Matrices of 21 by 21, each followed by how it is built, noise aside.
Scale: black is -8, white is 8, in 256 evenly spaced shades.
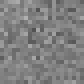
low rank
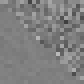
upper triangular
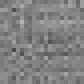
low rank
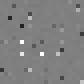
sparse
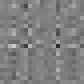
low rank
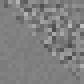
upper triangular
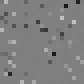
sparse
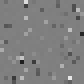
sparse
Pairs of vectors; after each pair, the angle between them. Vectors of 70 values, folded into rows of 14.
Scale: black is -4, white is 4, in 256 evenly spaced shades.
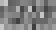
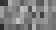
nearly opposite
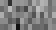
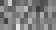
nearly opposite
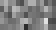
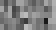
nearly opposite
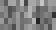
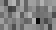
nearly parallel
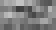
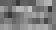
nearly opposite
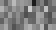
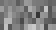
partly aligned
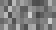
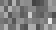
nearly parallel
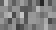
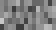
partly aligned
